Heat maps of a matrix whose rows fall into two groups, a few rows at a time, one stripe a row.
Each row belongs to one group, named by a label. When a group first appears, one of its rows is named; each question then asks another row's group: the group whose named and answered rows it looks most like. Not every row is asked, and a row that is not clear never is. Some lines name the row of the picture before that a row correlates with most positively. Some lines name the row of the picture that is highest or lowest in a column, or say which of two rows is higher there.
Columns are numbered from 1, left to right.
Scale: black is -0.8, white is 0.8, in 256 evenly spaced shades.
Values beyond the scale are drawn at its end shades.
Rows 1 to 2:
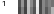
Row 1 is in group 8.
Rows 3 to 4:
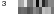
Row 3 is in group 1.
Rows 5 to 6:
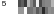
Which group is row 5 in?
8
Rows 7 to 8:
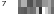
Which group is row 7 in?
1
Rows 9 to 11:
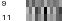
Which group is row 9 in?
8
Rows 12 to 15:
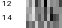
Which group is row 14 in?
1
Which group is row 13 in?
1
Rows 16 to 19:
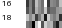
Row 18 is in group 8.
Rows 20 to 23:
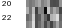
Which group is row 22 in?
1
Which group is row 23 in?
1
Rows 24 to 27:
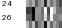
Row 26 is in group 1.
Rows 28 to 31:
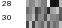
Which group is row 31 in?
8
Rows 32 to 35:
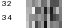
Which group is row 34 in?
1
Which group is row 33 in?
1
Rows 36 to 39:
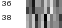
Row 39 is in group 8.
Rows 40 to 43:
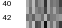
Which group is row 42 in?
8
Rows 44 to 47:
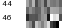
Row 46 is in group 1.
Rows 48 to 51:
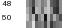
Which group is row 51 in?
1
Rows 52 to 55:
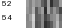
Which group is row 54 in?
1
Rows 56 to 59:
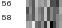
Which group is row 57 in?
8
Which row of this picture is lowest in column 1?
57
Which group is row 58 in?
8
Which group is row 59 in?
1
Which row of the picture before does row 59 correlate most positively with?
52
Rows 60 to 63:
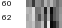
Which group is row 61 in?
1
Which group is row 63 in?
1
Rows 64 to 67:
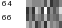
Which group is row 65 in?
8
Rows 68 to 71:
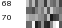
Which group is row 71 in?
1
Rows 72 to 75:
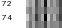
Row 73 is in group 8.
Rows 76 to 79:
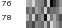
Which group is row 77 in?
8
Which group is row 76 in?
1
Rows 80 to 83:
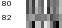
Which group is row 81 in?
8
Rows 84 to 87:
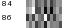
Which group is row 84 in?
1
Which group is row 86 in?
8
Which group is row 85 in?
1
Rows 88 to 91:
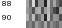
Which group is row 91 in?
8
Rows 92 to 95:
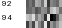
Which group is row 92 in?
8
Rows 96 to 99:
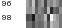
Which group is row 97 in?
1
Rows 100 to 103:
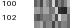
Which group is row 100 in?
8
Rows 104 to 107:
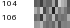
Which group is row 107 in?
1
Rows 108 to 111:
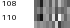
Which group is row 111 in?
1
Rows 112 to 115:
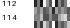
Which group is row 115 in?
8
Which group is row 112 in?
8
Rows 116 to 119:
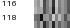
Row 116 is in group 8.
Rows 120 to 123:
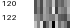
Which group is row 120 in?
8
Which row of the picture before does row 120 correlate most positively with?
118
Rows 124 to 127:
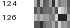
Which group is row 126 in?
1
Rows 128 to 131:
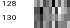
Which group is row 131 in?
8
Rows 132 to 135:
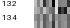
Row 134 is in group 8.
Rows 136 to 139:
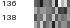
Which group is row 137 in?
1
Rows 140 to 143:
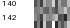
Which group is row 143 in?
8
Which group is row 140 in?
8
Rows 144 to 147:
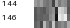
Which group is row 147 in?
8
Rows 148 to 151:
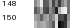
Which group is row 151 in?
1
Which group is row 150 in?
1
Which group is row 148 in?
1
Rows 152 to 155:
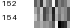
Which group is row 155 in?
1
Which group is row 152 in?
8
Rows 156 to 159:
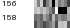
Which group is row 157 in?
1
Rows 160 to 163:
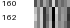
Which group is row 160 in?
8
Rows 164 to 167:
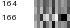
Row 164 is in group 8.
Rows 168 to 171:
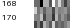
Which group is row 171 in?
8
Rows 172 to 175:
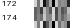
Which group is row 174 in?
8
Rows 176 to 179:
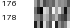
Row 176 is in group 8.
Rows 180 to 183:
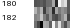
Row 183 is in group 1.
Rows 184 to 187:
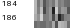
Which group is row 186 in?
1
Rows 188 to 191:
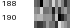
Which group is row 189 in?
1
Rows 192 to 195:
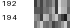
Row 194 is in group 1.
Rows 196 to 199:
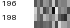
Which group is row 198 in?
1
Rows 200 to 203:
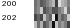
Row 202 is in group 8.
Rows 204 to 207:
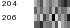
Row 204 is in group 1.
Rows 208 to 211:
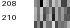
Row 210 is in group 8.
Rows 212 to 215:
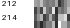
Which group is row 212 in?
1
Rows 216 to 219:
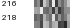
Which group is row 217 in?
1
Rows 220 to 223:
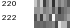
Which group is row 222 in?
8
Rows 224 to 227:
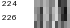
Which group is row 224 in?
1
